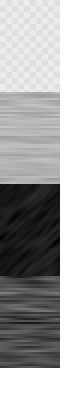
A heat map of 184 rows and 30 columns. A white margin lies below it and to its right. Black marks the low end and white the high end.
The table splits into 4 rows of 1 panel. Panel 1,1: very high, checkered, faint in contrast. Panel 2,1: high, streaked across, faint in contrast. Panel 3,1: very low, slanting up to the right, faint in contrast. Panel 4,1: low, streaked across.
